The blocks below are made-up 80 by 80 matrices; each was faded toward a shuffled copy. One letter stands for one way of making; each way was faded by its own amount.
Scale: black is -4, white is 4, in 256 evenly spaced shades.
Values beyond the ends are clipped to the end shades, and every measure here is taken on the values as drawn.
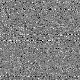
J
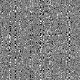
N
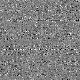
J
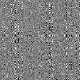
N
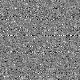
J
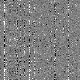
N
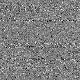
J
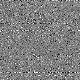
J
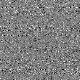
J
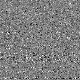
J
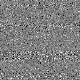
J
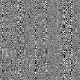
N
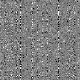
N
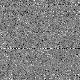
J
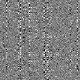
N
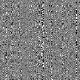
N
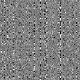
N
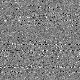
J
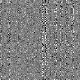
N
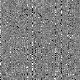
N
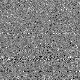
J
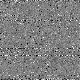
J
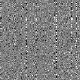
N
